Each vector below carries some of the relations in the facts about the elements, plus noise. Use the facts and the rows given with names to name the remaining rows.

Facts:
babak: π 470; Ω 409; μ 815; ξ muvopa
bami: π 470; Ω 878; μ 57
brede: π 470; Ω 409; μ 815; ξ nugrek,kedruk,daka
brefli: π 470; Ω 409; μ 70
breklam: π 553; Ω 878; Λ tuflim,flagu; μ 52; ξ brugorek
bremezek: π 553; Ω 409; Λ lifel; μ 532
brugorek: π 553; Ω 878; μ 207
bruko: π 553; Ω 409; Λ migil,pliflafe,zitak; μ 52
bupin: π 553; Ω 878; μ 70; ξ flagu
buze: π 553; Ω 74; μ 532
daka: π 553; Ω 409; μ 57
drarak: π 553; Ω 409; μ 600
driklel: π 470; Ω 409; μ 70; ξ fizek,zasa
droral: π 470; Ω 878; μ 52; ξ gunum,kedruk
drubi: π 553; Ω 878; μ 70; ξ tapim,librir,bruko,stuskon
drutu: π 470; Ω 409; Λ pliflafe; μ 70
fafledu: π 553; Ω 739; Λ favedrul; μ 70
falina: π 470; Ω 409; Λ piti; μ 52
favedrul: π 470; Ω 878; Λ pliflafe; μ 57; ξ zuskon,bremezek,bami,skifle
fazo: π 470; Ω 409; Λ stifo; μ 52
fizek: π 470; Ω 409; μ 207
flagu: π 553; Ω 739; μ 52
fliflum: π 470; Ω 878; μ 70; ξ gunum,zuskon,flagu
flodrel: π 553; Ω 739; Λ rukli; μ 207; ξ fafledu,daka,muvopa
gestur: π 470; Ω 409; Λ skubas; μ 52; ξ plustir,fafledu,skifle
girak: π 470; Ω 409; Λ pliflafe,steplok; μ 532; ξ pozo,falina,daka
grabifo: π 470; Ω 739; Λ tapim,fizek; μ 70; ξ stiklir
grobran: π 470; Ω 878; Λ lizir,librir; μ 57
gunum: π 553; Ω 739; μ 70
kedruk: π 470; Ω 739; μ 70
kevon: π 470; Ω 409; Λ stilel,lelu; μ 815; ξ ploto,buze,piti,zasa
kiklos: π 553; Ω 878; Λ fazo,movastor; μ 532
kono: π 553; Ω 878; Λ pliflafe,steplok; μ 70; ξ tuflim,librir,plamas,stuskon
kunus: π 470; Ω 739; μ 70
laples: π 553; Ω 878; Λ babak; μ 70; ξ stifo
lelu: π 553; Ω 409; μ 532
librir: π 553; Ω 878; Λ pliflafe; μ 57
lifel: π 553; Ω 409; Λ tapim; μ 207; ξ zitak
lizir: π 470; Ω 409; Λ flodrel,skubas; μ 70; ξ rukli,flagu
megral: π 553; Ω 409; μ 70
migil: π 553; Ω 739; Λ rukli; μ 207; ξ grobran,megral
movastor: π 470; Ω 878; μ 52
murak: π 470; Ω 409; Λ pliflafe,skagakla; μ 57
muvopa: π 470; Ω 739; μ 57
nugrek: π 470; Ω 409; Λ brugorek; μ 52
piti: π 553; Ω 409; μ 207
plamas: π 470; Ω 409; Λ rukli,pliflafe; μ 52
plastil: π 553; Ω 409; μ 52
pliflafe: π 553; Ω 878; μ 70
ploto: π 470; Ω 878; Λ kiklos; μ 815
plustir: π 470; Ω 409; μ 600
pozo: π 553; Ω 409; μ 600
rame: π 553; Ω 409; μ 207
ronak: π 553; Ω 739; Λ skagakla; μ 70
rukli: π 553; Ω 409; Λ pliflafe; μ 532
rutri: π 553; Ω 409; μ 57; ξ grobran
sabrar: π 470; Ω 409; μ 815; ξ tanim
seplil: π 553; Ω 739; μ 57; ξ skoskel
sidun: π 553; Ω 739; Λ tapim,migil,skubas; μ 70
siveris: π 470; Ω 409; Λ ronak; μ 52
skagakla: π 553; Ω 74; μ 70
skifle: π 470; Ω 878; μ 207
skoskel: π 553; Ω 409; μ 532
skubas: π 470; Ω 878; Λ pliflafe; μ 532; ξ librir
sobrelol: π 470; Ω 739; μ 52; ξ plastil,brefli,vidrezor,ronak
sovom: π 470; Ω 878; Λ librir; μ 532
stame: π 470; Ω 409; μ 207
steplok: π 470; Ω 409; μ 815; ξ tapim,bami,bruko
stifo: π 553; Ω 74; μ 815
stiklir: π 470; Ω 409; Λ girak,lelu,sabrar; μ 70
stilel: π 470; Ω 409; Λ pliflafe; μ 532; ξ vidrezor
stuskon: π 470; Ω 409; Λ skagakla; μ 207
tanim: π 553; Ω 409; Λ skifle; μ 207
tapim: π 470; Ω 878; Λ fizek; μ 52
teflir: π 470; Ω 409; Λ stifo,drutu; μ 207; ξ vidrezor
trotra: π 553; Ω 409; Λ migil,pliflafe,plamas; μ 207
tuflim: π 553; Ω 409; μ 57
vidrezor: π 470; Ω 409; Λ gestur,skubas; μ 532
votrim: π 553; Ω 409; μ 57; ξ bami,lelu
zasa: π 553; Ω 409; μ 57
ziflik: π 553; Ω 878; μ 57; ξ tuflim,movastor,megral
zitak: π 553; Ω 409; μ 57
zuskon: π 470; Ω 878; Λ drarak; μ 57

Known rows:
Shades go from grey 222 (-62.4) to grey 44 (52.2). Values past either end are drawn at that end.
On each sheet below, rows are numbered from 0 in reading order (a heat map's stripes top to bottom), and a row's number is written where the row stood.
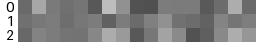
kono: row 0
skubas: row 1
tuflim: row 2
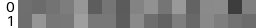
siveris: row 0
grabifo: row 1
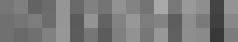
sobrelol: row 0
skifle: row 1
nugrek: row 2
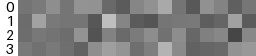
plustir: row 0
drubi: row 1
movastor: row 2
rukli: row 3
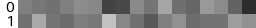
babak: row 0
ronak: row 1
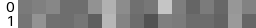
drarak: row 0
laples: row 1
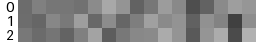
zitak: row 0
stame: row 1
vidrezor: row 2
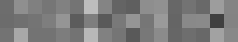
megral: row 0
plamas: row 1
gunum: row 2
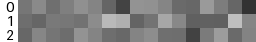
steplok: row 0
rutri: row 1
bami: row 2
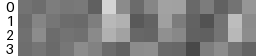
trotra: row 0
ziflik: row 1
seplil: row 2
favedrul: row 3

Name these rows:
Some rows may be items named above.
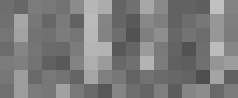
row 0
rutri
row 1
pliflafe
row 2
fafledu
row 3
ziflik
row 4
kiklos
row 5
bupin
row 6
kedruk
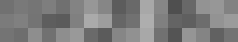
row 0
daka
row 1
kiklos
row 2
plustir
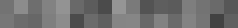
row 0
fliflum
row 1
droral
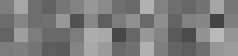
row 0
stifo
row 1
tapim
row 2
librir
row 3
kiklos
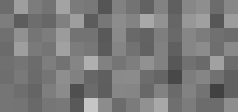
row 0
kunus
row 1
stilel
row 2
grabifo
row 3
kunus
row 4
votrim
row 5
favedrul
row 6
droral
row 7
plastil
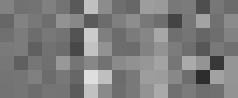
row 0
flodrel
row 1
zuskon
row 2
bruko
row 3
breklam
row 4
teflir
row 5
migil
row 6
plastil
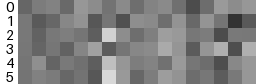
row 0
grobran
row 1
gestur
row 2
lifel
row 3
vidrezor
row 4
flagu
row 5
brugorek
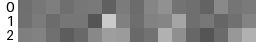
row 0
skubas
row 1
bruko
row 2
buze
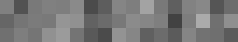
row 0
girak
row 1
murak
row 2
lizir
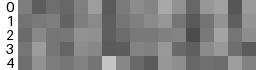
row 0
stilel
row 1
sovom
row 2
muvopa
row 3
ploto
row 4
megral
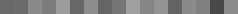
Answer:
stuskon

